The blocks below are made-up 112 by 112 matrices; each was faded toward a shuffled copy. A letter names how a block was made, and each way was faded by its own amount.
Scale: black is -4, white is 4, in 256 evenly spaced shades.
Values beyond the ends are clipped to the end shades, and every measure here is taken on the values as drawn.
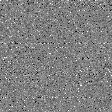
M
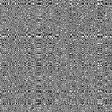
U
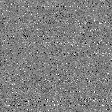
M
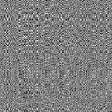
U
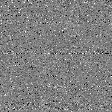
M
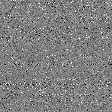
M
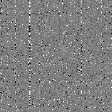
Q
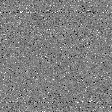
M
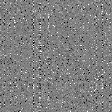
Q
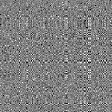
U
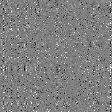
Q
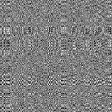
U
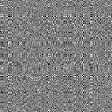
U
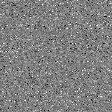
M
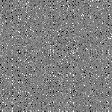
Q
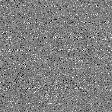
M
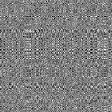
U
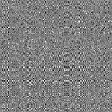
U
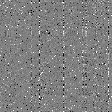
Q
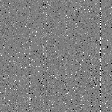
Q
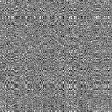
U
